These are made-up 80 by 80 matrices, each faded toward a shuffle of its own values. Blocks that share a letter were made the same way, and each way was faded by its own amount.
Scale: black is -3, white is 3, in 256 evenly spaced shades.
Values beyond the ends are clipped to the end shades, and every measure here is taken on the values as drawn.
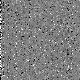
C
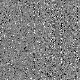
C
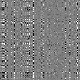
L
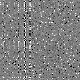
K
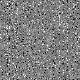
C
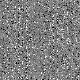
C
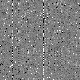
K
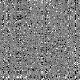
K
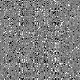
K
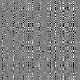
L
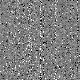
C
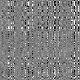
L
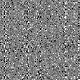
K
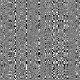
L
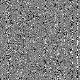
C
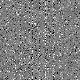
C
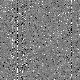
C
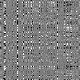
L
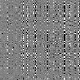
L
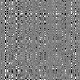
L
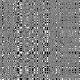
L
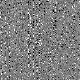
C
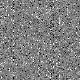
C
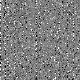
C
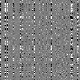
L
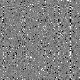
K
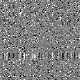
K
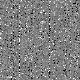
C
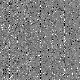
C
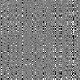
L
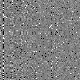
K
